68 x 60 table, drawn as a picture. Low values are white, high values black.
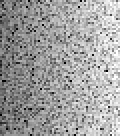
Slope: up to the left. Stripes: none. Average level on the scale: 40%. Grain: fine.
